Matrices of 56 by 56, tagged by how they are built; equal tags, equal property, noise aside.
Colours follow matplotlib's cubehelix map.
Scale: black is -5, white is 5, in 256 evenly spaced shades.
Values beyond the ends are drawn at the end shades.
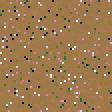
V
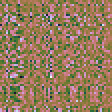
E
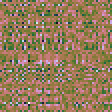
E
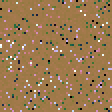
V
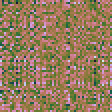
E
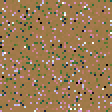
V
